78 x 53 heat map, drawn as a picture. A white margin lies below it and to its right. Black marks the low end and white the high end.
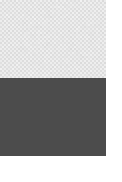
The table splits into 2 rows of 1 panel. Panel 1,1: very high, checkered, faint in contrast. Panel 2,1: low, flat.
